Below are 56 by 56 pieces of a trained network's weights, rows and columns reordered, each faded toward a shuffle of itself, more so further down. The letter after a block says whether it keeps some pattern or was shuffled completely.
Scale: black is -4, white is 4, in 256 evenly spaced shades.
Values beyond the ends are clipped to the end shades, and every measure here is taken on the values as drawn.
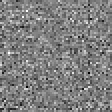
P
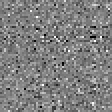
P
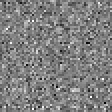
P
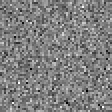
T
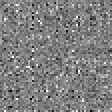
P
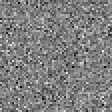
T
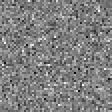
T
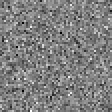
T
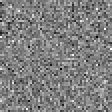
P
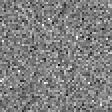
T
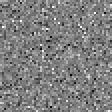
T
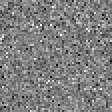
T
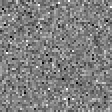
T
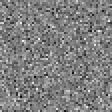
T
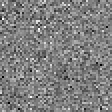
P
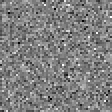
T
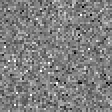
T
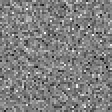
T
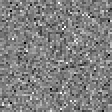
T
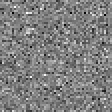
P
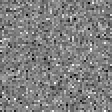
T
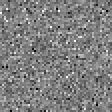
T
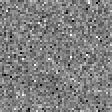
T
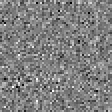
P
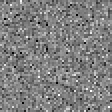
T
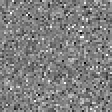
T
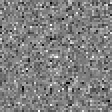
P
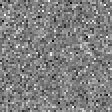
T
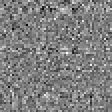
P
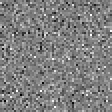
P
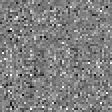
P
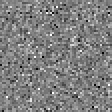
P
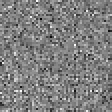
P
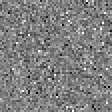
T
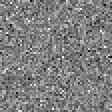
T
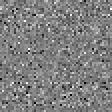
P
